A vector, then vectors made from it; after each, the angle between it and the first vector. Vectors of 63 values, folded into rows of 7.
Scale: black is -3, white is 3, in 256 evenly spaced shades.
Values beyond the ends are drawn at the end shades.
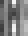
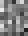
partly opposed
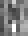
nearly parallel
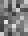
partly aligned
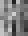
nearly opposite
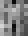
nearly opposite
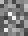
orthogonal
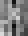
nearly opposite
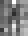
nearly parallel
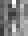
nearly parallel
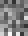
partly opposed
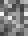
orthogonal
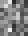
partly opposed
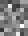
orthogonal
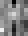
nearly opposite
